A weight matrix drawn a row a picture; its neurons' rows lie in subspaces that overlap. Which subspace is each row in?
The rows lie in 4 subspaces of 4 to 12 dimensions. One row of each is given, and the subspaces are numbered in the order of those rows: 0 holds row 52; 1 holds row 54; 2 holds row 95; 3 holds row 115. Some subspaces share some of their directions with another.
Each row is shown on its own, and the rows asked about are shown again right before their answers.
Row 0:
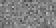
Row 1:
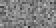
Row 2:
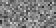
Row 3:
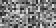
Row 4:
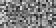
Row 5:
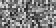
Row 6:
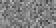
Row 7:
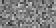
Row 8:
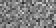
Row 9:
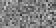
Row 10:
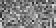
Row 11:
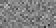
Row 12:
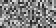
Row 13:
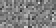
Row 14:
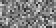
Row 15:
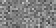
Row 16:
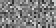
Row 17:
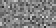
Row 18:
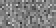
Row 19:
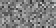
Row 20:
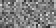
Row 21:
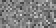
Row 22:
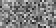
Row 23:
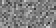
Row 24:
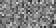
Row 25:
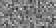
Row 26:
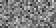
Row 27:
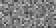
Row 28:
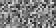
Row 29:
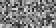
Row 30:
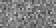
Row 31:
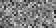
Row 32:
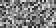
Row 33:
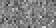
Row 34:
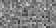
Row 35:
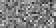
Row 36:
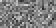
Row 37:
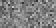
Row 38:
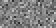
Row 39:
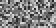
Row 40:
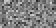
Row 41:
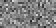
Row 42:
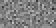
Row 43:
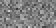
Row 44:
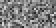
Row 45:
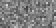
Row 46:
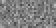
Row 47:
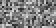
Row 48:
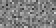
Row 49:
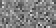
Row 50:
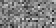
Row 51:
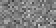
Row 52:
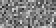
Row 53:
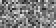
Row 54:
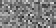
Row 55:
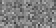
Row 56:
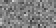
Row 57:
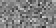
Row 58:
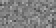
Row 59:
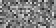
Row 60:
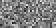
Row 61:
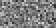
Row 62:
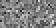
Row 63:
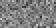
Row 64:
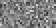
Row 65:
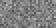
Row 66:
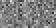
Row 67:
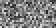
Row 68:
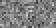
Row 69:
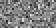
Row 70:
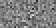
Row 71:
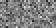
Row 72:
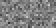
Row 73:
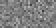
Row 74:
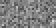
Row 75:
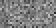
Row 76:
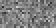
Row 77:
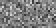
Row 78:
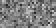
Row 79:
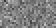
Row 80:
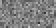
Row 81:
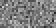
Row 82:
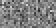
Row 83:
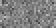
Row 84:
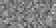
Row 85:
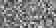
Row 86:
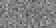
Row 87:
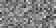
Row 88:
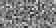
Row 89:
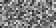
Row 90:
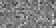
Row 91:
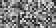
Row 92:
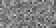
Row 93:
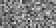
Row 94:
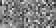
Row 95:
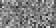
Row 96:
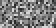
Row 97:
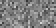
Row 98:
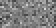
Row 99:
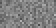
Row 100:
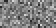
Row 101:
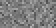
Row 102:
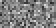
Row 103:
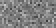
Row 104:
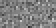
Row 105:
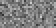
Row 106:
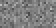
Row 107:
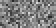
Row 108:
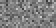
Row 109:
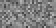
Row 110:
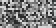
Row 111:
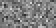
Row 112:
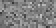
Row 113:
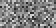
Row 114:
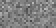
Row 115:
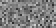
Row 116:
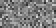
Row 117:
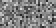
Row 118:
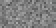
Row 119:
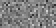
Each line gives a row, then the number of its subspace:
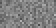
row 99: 1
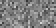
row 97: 3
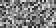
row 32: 1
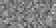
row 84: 3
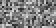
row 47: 1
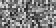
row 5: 3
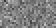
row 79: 1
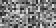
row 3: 1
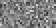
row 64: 3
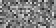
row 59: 1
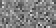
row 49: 1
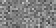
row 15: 3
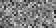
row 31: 2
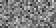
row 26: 0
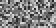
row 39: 0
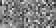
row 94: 1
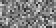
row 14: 3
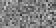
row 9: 1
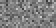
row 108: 0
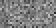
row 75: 1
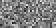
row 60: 3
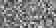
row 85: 1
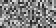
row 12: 0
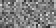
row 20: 2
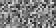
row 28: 2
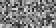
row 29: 3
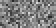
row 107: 1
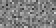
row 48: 0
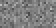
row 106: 1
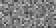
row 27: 2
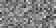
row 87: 3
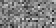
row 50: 1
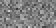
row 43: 1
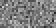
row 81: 0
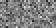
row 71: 0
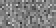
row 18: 1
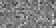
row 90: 1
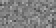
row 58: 3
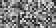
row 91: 3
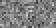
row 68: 1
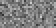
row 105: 2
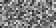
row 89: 0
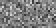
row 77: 1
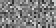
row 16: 2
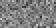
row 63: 2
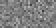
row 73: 0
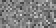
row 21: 3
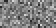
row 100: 0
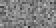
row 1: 1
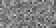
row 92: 1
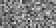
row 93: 1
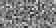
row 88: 0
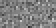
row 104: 1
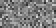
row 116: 2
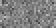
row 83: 1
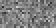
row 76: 1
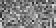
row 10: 3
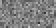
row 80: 1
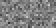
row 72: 0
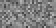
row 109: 1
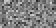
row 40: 0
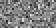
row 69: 0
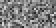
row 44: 3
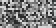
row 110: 1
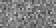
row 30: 1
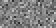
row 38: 0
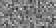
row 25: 2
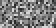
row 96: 0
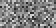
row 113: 3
